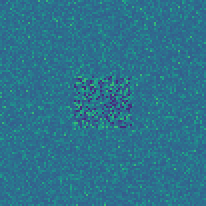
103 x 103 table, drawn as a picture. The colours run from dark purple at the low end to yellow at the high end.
Mirror symmetry: none. Roughest part: centre. Odd patch: rougher, in the centre. Average level on the scale: 40%. Seam: none. Odd rows or columns: none.
